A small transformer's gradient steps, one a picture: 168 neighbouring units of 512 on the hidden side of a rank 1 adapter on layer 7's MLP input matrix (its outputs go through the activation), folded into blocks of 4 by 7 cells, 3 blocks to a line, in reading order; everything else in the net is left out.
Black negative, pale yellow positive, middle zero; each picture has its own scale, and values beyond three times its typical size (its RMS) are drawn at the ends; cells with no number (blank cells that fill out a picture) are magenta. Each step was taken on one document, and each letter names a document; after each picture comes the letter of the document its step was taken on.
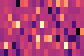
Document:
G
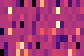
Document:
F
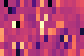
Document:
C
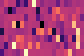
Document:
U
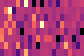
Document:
G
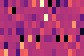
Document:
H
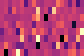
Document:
F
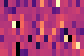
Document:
C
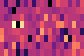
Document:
C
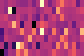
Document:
F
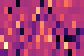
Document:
G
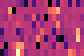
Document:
F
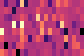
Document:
C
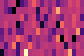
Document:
U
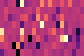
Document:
H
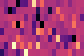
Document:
U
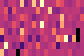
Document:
H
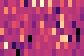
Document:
H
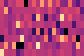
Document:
H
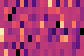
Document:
H
